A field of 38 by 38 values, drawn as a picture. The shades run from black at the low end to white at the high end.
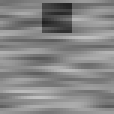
The grain runs across in streaks. In the top middle lies a patch that is lower than the rest. The top middle is the roughest part. The ninth with the lowest average is the top middle.
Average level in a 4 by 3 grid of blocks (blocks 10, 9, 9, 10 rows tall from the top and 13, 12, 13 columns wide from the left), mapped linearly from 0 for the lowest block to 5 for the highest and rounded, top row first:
3 0 4 | 4 3 5 | 4 4 4 | 5 5 4
